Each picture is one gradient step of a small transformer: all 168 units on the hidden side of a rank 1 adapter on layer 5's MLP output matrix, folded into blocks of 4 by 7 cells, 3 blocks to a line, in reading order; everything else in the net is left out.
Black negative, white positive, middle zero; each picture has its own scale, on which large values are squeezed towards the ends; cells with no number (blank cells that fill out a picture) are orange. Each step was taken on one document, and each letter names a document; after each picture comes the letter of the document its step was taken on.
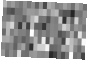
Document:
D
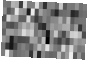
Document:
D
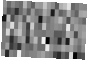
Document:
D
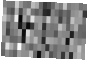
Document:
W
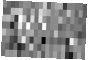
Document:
W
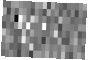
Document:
W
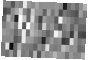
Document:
W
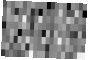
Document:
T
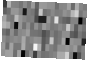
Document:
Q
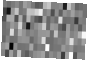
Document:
D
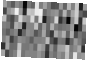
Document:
Q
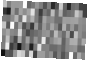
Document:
T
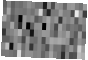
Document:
W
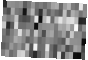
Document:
Q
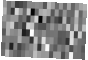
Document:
D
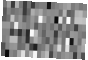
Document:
Q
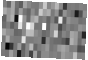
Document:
W
